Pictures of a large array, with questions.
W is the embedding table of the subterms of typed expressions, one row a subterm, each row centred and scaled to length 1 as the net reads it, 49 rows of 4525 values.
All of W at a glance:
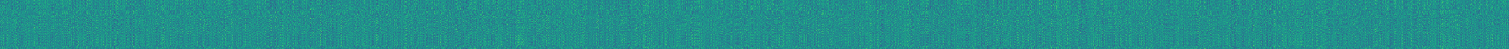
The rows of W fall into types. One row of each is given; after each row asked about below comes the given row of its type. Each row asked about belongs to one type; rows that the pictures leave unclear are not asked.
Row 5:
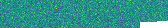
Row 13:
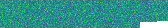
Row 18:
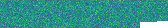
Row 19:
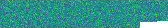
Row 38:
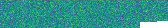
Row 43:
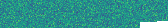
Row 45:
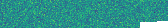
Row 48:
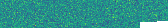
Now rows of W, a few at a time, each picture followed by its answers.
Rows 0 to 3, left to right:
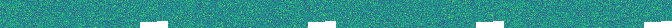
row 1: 38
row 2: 48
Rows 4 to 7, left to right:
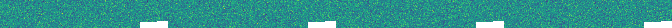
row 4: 13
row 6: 43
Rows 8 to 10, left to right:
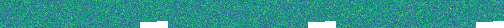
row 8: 48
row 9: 18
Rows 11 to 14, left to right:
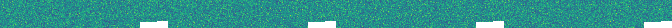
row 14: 13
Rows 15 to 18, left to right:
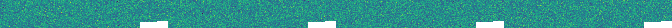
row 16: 43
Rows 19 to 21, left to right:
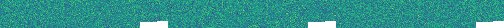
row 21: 5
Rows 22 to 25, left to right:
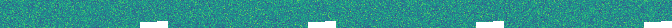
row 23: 19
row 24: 19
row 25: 45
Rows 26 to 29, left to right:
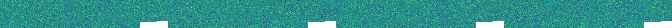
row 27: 18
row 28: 43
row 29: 45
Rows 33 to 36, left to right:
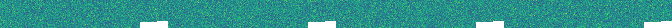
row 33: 13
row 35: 38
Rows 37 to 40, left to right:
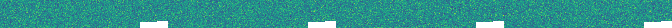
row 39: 5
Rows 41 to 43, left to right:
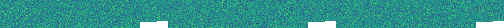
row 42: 38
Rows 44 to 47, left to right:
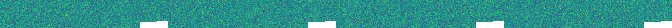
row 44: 38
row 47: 5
